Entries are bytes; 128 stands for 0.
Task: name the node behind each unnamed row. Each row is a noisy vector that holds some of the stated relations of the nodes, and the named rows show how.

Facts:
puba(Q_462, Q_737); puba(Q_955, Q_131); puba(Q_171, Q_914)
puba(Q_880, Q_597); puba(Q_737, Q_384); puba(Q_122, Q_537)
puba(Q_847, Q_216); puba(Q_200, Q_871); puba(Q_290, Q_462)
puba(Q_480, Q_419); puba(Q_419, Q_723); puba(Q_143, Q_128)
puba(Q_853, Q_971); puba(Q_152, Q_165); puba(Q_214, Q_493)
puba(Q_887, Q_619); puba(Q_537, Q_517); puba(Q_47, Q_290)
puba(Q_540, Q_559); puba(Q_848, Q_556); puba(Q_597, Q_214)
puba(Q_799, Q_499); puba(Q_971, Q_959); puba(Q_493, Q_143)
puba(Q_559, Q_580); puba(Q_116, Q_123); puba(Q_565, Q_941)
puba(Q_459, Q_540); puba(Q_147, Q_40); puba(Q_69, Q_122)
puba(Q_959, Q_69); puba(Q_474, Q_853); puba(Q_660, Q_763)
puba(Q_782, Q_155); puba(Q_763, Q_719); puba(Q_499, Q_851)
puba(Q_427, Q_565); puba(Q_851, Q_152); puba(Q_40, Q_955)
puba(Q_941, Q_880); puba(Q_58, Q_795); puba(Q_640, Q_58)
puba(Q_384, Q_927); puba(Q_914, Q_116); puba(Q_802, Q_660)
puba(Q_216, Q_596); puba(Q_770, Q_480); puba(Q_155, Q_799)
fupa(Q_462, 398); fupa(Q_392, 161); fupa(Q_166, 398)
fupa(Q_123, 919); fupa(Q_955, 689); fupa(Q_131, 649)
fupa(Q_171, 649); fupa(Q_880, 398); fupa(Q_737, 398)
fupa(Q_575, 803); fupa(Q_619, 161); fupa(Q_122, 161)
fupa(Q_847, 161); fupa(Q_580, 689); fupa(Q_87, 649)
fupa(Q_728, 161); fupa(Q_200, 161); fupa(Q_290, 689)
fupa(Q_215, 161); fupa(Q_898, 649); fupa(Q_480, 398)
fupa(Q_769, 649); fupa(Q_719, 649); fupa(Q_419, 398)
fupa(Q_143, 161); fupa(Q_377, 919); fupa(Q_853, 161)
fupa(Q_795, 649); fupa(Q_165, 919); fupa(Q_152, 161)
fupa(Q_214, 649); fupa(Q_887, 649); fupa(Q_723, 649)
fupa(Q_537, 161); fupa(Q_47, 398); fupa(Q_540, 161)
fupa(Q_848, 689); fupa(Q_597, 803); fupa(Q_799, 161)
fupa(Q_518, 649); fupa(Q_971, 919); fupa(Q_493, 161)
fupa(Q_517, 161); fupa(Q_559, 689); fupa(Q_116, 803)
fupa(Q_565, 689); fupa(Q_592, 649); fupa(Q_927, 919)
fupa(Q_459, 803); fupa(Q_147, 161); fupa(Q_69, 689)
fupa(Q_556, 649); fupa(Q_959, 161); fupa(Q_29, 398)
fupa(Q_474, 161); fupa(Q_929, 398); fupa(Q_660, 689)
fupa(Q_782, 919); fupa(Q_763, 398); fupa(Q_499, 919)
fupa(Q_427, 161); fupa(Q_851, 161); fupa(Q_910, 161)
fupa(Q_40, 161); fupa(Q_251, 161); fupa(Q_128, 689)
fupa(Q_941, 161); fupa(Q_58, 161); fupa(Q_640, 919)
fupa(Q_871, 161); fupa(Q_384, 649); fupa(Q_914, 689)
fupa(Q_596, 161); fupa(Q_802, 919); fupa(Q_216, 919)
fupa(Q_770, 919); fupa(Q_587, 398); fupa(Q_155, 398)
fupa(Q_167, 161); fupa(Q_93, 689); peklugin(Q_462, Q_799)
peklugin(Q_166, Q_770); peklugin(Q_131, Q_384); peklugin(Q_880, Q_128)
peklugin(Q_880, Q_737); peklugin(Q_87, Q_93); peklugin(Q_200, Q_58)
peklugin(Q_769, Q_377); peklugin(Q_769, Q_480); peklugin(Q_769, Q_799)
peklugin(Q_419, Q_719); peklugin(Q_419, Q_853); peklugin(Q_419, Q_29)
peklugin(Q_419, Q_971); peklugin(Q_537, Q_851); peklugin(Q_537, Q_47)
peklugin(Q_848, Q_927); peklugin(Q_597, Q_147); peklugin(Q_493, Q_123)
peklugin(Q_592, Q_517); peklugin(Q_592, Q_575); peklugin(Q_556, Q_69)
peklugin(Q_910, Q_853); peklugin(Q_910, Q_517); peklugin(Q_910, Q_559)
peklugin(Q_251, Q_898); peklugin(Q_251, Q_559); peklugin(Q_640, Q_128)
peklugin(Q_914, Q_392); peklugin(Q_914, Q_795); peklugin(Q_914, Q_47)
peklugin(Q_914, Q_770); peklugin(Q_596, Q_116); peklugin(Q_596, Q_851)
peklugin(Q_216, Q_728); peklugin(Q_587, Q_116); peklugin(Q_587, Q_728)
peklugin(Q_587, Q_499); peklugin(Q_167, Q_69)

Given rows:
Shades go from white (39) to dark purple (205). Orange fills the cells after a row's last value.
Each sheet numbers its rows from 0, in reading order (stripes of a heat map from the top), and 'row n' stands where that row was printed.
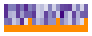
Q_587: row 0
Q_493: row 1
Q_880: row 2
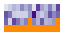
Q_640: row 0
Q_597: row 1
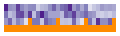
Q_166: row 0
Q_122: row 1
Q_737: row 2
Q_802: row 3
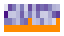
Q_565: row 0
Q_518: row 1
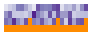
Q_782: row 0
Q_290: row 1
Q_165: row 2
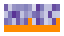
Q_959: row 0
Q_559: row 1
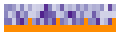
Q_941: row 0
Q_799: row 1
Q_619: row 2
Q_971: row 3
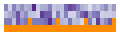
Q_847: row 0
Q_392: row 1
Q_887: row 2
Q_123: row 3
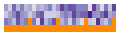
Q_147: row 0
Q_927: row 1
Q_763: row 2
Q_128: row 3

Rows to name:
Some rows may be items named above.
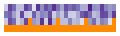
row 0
Q_559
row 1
Q_116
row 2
Q_518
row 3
Q_166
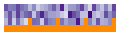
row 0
Q_155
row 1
Q_122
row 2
Q_851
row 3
Q_597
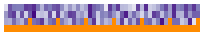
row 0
Q_69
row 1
Q_914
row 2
Q_58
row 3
Q_419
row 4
Q_517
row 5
Q_596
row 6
Q_587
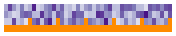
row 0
Q_214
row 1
Q_537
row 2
Q_143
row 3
Q_728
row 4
Q_384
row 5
Q_459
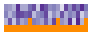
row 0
Q_462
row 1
Q_474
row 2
Q_116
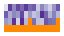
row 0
Q_116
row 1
Q_152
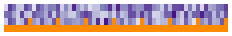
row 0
Q_559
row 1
Q_93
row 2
Q_769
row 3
Q_216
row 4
Q_166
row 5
Q_592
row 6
Q_880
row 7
Q_580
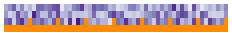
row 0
Q_427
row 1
Q_848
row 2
Q_499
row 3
Q_87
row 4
Q_782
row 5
Q_167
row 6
Q_853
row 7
Q_640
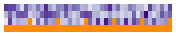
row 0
Q_29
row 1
Q_480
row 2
Q_723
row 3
Q_216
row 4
Q_770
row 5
Q_597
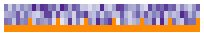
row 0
Q_200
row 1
Q_47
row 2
Q_795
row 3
Q_377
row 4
Q_719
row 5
Q_116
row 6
Q_152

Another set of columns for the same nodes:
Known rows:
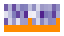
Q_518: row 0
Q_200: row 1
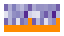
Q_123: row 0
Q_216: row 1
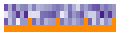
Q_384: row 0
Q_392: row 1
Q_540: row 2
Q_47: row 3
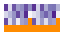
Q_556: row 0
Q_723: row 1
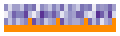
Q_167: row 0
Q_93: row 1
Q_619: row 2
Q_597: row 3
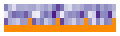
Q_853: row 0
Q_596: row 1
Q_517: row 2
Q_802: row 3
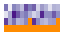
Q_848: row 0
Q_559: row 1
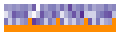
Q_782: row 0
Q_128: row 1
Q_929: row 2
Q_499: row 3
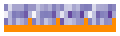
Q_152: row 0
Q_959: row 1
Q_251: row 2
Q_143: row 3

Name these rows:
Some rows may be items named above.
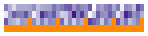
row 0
Q_853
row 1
Q_427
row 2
Q_47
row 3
Q_128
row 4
Q_848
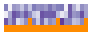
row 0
Q_69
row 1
Q_770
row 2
Q_580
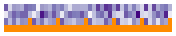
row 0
Q_58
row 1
Q_565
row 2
Q_853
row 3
Q_880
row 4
Q_719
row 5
Q_723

